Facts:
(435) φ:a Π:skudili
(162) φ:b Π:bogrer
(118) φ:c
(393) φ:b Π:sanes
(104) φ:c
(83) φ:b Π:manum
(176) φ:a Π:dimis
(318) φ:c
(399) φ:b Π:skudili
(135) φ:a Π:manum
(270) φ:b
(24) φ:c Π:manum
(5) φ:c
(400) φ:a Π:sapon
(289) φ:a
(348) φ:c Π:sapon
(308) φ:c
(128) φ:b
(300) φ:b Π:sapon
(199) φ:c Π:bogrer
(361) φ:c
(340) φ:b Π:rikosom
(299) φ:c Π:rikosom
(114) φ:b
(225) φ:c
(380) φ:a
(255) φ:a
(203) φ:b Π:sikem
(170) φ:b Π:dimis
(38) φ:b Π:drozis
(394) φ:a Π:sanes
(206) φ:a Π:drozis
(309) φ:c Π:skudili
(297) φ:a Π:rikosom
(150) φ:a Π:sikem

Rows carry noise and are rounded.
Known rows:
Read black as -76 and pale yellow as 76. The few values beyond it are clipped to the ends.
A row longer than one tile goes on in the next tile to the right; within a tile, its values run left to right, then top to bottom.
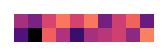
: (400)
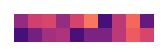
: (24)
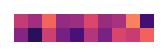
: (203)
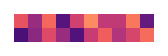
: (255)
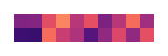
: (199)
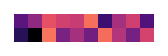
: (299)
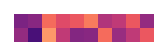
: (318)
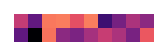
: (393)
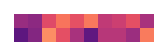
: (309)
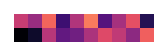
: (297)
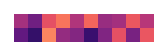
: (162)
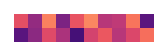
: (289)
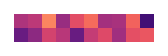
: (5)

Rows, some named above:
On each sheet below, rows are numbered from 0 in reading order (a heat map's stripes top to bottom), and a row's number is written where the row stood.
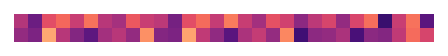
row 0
(399)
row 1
(399)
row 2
(24)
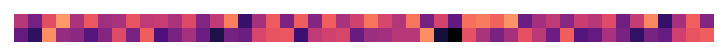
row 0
(162)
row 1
(83)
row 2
(435)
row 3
(394)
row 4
(83)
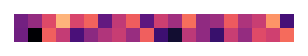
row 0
(348)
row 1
(150)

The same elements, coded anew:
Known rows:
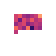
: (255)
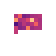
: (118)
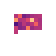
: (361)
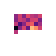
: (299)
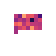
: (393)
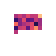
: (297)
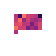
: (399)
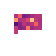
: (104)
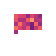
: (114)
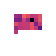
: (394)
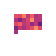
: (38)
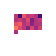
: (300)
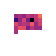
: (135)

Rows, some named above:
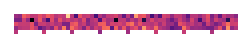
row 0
(394)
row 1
(206)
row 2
(300)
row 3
(83)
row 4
(393)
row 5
(435)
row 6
(400)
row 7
(24)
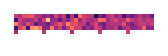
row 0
(340)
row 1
(199)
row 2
(399)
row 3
(309)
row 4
(348)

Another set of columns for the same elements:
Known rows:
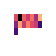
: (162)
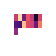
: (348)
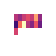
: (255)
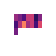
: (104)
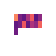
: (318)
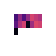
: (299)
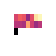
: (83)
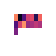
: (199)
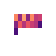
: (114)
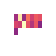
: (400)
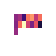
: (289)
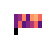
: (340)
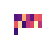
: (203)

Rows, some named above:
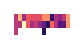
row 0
(400)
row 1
(24)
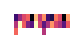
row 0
(150)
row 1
(309)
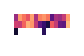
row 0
(300)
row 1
(24)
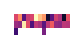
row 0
(135)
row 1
(199)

